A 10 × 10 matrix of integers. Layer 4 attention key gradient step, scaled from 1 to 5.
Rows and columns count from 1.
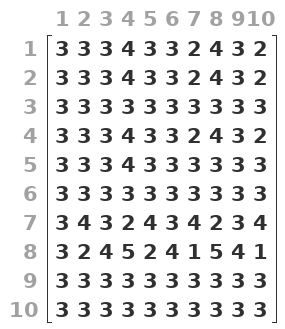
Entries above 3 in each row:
2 2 0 2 1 0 4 5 0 0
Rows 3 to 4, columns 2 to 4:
3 3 3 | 3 3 4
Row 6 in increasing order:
3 3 3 3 3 3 3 3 3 3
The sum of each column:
30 30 31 35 30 31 26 34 31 26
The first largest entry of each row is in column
4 4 1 4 4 1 2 4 1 1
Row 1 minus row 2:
0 0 0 0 0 0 0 0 0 0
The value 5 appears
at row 8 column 4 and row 8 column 8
